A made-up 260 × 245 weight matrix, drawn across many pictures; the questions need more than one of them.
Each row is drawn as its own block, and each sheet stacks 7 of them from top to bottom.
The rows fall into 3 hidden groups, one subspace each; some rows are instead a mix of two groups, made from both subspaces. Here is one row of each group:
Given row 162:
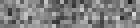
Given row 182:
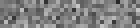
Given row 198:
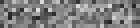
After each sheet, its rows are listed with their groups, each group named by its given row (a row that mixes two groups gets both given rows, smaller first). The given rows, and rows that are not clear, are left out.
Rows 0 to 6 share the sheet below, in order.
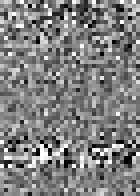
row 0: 198
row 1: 198
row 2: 182
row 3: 162 and 198
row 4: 182
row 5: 198
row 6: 162
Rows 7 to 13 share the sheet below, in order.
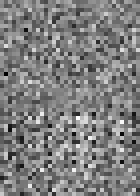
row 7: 162
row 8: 182 and 198
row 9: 182
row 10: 198
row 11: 198
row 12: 198
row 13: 162
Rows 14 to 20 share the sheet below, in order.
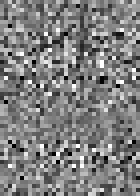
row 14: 198
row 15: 198
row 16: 162
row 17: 162 and 182
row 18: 198
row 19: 198
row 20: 182 and 198
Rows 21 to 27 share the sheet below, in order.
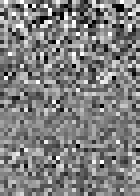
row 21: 198
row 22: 198
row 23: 182
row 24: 182
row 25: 182
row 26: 182
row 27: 198
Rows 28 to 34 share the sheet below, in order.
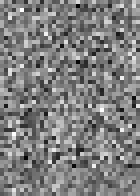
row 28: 198
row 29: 162 and 198
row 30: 198
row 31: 162
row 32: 162
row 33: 162
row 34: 162
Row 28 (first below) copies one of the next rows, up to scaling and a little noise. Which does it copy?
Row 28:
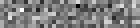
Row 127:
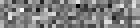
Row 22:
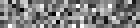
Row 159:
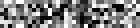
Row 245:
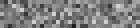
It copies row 127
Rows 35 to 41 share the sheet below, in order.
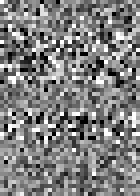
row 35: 198
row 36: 198
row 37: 162
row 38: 182 and 198
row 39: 198
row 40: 182
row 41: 198
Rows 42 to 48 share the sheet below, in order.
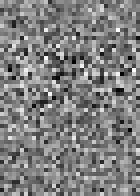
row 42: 162
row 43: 182
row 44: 162
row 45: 198
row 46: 198
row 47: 182
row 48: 182
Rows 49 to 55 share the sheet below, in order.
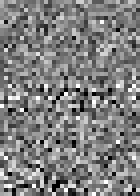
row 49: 162 and 182
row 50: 182
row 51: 162
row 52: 182 and 198
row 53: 198
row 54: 162 and 182
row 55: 162
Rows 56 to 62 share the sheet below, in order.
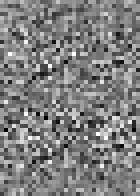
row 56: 162 and 198
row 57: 198
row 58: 198
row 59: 182
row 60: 182
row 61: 198
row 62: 162
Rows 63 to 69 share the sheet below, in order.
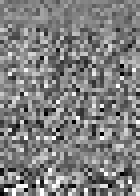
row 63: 198
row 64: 182 and 198
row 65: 162 and 198
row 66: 182
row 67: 182
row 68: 198
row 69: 162
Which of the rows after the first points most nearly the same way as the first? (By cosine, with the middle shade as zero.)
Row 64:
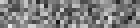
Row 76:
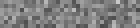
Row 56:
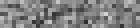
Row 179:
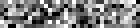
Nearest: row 56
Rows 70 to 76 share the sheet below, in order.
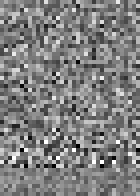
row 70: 182
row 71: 162 and 182
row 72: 182
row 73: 198
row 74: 182
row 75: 182
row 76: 182
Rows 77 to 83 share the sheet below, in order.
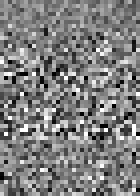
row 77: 198
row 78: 162 and 182
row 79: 162
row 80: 182
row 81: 162
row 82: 162
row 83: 162
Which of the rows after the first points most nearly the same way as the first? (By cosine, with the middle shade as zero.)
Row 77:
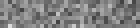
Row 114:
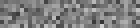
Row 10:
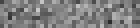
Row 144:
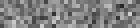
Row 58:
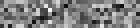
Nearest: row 144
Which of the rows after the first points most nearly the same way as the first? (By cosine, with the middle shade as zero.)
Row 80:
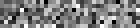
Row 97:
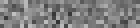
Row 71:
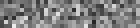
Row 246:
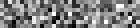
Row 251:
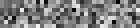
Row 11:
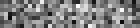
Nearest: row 251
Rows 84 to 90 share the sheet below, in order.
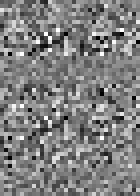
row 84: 162
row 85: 198
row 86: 162
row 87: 162
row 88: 198
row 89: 162 and 198
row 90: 162
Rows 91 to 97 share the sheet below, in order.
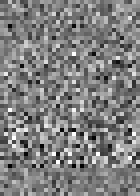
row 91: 198
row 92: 162 and 198
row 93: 182 and 198
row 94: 198
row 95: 162 and 198
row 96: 198
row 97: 182 and 198
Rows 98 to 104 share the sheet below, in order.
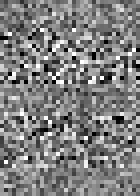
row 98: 198
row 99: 162
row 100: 182 and 198
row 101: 182 and 198
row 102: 198
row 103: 162 and 182
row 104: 162
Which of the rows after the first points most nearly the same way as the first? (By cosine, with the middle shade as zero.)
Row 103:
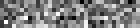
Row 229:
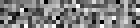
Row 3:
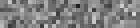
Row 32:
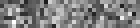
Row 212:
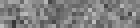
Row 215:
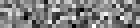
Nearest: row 229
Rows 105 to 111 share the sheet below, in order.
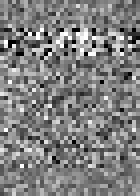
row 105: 198
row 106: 198
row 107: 182 and 198
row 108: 162 and 198
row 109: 182
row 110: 162 and 182
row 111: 162
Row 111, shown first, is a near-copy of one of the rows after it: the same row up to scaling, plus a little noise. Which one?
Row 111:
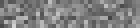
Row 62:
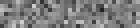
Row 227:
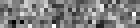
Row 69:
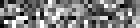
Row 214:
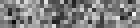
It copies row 69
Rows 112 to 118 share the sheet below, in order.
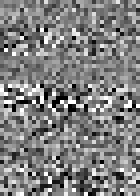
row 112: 182
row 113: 162 and 182
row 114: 182
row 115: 162
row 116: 198
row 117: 182
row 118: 198
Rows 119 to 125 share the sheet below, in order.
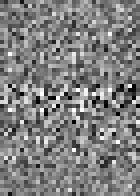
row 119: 198
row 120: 198
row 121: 162
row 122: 198
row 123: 182
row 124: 182
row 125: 198
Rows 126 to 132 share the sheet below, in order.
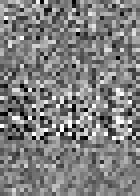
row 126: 162 and 182
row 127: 198
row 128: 182
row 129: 198
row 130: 198
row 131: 182
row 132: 162
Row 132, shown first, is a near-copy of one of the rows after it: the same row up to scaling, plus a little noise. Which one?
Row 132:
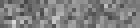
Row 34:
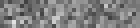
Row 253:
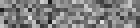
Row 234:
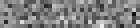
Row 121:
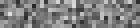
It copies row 34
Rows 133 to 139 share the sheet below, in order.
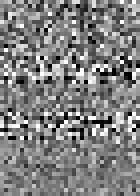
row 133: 198
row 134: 162 and 182
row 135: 182 and 198
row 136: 198
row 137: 182 and 198
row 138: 182
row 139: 162
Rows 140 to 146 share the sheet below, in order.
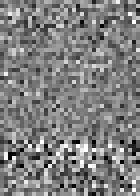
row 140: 162 and 182
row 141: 162
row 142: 182 and 198
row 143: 182 and 198
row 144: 162 and 198
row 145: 198
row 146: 162 and 198
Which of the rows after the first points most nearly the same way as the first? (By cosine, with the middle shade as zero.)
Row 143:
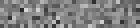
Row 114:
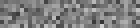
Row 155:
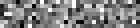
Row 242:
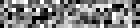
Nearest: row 242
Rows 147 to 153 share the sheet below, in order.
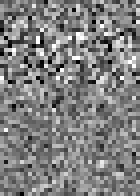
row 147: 162 and 182
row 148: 162 and 198
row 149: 162 and 198
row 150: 162
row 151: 182
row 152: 162
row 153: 198
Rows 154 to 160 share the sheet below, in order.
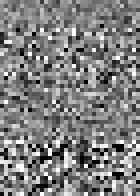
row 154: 182 and 198
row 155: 162
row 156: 182
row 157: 182
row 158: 182
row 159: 198
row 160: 198
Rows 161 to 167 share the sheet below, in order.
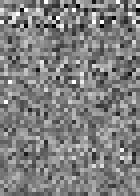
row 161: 182
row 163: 198
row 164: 182
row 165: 182
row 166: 162 and 198
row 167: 182 and 198
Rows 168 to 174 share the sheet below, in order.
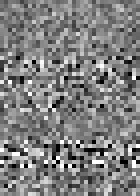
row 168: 198
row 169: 198
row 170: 162 and 198
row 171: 162
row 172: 182 and 198
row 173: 182
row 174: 182 and 198
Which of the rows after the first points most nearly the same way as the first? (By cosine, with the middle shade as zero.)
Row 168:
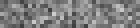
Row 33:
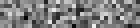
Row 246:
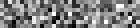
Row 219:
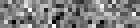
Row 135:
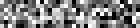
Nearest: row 246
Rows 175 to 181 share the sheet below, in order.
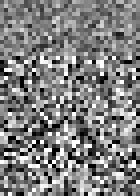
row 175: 162 and 198
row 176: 198
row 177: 162
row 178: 198
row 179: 162 and 198
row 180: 162 and 182
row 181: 198
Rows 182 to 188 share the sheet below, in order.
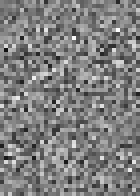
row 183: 182
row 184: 198
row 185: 182
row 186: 162
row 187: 162
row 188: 162 and 198
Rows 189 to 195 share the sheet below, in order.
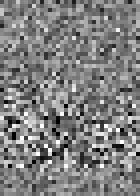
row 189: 162
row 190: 182
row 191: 182
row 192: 162
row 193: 162 and 182
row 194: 198
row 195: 162 and 198
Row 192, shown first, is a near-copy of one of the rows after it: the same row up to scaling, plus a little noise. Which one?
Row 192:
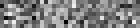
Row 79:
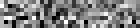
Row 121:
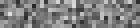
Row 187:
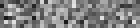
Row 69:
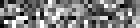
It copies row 187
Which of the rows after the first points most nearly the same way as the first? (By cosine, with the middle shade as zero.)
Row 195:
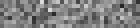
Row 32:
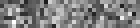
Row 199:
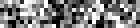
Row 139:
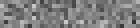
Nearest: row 32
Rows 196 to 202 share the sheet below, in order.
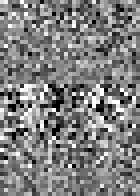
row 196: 198
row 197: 182
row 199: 162
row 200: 162
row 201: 162 and 182
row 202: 162
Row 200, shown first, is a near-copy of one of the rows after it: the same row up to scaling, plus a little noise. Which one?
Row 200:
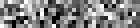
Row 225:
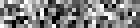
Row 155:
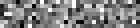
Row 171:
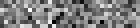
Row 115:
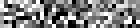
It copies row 225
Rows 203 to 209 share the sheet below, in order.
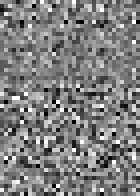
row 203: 162
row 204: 162
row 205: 162
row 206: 182
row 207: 182
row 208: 182
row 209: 182
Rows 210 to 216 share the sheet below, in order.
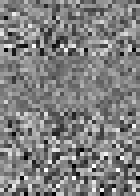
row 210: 182
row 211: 162
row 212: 162
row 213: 182
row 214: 162
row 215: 162
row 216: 182
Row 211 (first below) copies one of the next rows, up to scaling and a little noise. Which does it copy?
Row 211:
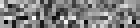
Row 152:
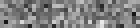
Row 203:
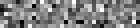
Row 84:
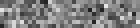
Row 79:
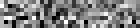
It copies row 79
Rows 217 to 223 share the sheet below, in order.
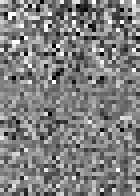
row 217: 198
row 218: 182
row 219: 162
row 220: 182
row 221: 162
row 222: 182
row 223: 182
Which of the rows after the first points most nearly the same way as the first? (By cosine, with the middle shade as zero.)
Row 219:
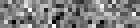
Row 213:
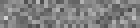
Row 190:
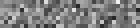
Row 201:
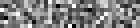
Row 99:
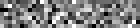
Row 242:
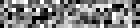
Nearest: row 201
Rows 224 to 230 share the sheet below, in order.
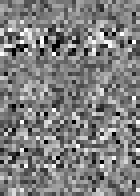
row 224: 162
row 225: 162
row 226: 182 and 198
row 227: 162
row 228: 182
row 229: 182
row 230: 162
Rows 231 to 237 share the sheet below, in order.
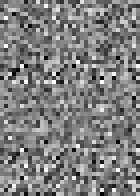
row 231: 182
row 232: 182
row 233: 182
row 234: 162
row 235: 198
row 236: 182
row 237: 182
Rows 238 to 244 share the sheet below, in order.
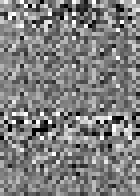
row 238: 198
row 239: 182
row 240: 182
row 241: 182
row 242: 198
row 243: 198
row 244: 182 and 198
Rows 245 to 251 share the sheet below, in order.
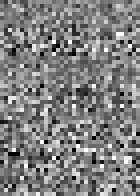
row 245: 198
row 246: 162 and 198
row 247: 182 and 198
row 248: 198
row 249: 162
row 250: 182 and 198
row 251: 182
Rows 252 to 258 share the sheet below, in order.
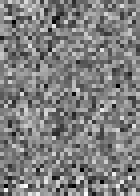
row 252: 162
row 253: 162
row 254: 198
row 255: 182
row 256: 162
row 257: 198
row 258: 162 and 182
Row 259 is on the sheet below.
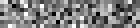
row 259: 198
